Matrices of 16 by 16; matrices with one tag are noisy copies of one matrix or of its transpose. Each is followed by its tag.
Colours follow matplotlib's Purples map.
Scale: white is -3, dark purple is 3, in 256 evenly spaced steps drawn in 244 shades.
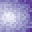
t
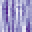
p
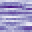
p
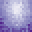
t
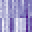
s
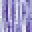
p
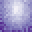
t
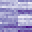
s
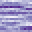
p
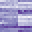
s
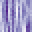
p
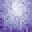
t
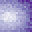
t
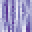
p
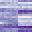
s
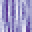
p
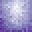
t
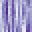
p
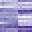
s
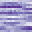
p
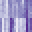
s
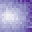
t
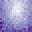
t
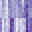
s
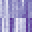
s
